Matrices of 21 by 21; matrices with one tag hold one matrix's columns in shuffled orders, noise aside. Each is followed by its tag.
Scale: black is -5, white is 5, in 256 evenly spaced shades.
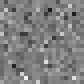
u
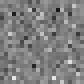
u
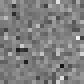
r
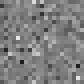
r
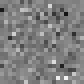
u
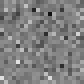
u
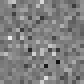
r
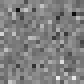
u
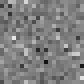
r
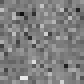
u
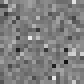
r
